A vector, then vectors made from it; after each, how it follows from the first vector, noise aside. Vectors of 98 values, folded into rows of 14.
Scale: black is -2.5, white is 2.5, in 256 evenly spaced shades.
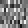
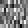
copied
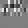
partly zeroed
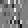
partly zeroed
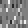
partly zeroed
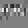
partly zeroed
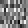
copied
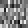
copied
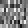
copied
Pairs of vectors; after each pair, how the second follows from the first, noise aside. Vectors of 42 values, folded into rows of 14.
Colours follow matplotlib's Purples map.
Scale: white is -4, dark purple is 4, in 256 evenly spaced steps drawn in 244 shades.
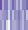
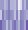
reversed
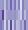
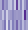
reversed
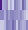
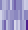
reversed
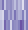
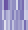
reversed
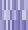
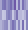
reversed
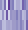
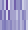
negated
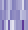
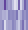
reversed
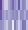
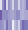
sign-scrambled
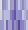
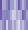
negated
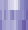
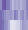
reversed
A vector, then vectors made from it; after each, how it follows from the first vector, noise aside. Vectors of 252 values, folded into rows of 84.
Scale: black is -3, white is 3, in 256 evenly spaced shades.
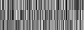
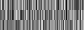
copied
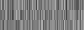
shrunk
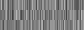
shrunk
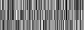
copied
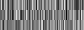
copied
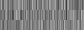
shrunk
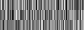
copied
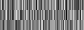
copied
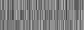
shrunk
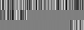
partly zeroed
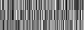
copied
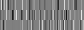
partly zeroed
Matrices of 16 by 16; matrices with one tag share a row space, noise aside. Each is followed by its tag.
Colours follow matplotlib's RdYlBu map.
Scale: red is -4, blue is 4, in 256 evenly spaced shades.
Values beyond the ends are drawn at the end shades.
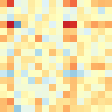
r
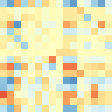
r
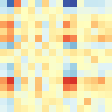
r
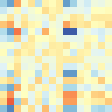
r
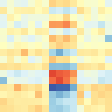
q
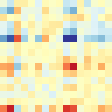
r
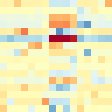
q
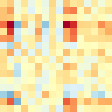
r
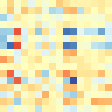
r
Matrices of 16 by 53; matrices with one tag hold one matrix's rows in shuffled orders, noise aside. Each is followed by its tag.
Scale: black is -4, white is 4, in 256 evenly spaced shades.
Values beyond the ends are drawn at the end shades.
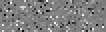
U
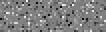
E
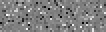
E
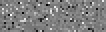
U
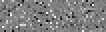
U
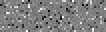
E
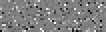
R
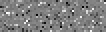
E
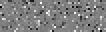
R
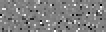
R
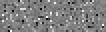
U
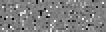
U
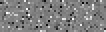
E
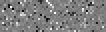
U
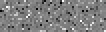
E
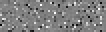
R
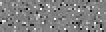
R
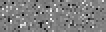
U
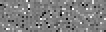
E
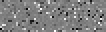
R
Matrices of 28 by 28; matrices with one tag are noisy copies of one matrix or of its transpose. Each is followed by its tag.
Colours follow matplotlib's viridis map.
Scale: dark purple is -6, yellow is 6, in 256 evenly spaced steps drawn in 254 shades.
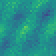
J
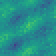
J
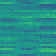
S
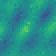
J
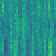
S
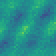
J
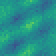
J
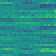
S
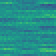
S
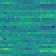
S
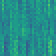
S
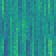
S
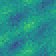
J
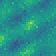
J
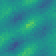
J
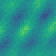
J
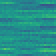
S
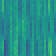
S
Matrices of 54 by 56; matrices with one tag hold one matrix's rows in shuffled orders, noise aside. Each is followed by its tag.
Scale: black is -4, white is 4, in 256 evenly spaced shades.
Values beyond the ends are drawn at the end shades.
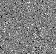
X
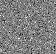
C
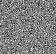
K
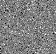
X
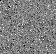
K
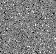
X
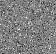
C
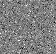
C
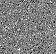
C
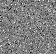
K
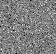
K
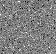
C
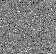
C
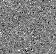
C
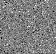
X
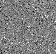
X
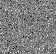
K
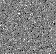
C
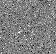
C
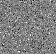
C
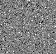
X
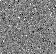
C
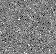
C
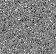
C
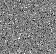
C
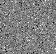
X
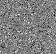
C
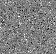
C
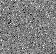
K
